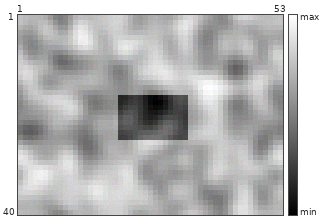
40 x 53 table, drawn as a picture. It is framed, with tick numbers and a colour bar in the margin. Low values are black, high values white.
In the centre lies a patch that is lower than the rest. There is no overall slope. The values are skewed, with a long tail toward low values. The centre is the ninth with the lowest average. Overall the values sit about 70% of the way up the scale. There are no regular stripes. The centre is the roughest part.
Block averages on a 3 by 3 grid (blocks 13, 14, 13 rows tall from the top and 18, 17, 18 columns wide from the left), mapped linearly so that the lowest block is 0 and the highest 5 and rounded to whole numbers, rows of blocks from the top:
4 5 3 / 3 0 4 / 5 4 4
